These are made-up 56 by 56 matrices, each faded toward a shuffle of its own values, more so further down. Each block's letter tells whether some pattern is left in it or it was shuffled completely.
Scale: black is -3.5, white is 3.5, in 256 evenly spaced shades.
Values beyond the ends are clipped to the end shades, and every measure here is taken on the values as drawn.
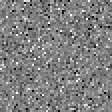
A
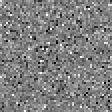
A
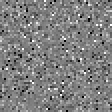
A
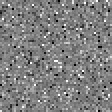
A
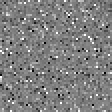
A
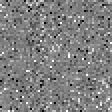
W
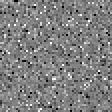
W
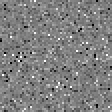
A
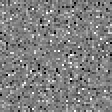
A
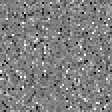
W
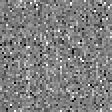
W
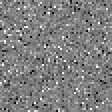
A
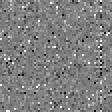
W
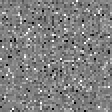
W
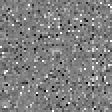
W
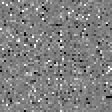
W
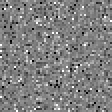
W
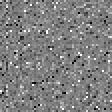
W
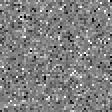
A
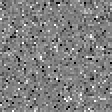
W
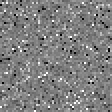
A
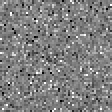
A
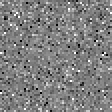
A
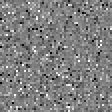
W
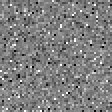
A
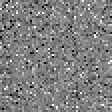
W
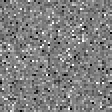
W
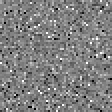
A
